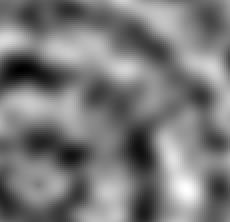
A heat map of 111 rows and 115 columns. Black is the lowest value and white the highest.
The halves do not mirror each other. Rings spread out from the bottom left. The bottom right is the ninth with the highest average. No lone cell stands out from its neighbours. The field is smooth, with broad soft blobs.
